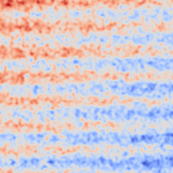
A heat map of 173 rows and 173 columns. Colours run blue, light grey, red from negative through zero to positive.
Values rise toward the top left. The top left is the ninth with the highest average. No lone cell stands out from its neighbours. Stripes running across repeat 7 times from top to bottom.
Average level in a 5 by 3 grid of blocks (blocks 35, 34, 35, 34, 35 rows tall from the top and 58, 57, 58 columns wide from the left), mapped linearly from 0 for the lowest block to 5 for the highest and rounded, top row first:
543 | 432 | 432 | 321 | 210
